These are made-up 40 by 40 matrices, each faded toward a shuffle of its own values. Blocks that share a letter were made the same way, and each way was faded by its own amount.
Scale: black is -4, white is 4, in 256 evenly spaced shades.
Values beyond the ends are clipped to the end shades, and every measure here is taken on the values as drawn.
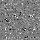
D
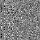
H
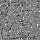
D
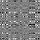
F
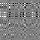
F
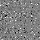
D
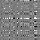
F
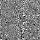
H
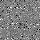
D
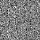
H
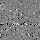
D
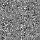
H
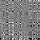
F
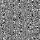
H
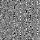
H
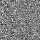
H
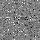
D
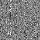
H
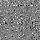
D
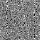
H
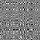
F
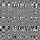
F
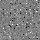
D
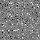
D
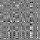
F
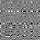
F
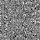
H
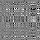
F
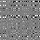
F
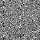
H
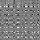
F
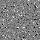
D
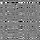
F
